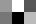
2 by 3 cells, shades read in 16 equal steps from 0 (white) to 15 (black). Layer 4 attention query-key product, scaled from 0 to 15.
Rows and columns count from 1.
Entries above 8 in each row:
1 1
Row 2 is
8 15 4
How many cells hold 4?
1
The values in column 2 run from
0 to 15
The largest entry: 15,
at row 2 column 2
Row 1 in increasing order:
0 6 10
